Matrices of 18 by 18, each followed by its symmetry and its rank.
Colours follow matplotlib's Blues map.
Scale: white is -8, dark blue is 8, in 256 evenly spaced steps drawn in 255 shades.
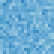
neither, full rank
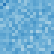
symmetric, full rank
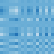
neither, rank one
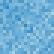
symmetric, full rank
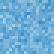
neither, full rank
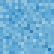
symmetric, full rank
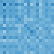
symmetric, rank three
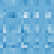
neither, rank two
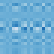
neither, rank one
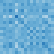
symmetric, rank three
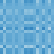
neither, rank one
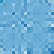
symmetric, rank three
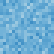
neither, full rank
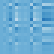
neither, rank one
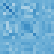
symmetric, rank three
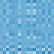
neither, rank two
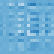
neither, rank two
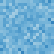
symmetric, full rank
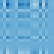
neither, rank one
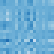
neither, rank two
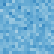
neither, full rank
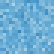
neither, full rank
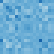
symmetric, rank three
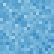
symmetric, full rank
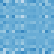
neither, rank two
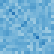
symmetric, full rank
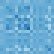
symmetric, rank three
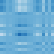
neither, rank one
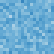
neither, full rank
